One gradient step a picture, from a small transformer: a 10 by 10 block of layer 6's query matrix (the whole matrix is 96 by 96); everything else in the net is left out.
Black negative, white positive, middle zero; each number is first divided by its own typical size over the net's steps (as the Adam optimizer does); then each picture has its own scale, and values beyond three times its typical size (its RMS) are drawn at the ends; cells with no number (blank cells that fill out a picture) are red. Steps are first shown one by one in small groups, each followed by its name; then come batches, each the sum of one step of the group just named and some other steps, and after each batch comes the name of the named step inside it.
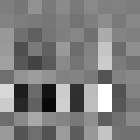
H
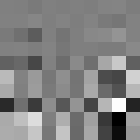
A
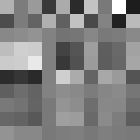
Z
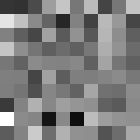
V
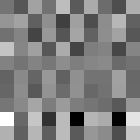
V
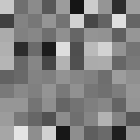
A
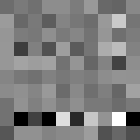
V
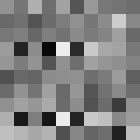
Z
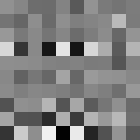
V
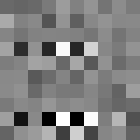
V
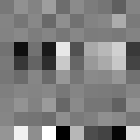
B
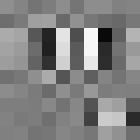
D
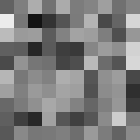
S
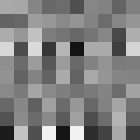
B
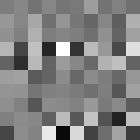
B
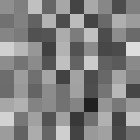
D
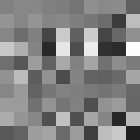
D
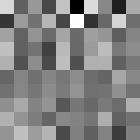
B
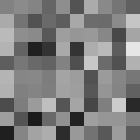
S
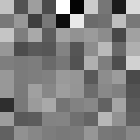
S
